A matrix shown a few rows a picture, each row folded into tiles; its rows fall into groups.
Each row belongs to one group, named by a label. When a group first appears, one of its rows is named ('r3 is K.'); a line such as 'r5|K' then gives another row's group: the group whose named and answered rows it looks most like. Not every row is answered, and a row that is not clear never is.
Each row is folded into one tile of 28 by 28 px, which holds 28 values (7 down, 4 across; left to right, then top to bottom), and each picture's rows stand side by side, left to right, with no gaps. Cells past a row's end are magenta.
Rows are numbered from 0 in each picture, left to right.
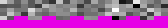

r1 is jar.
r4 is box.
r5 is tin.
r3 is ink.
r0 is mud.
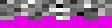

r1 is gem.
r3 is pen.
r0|ink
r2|mud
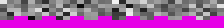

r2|tin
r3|jar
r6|ink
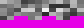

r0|gem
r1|box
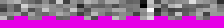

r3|mud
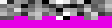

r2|mud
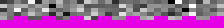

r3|mud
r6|ink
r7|ink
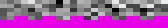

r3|tin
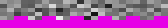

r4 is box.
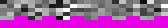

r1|tin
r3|pen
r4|ink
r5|ink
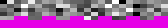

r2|pen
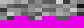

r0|mud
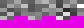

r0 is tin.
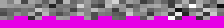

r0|pen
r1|tin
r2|ink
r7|tin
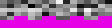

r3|jar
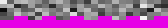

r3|jar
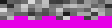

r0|jar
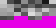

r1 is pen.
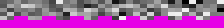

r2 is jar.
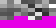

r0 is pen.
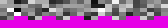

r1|gem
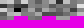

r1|box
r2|ink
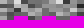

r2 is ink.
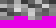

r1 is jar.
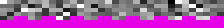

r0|gem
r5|jar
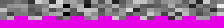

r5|mud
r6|tin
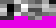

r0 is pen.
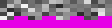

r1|box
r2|mud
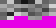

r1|ink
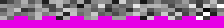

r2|tin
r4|ink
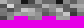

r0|gem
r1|jar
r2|jar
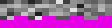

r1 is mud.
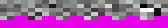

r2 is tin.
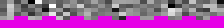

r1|ink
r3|jar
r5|ink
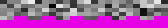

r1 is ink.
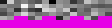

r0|ink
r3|mud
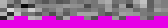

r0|tin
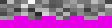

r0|ink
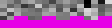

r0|tin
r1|gem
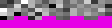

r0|box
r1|tin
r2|pen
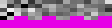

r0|tin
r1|jar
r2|ink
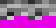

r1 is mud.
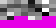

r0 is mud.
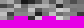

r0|jar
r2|mud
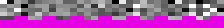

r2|box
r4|ink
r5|pen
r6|ink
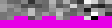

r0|box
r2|jar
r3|mud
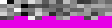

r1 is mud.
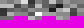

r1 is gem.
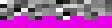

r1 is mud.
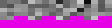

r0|jar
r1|mud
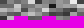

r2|pen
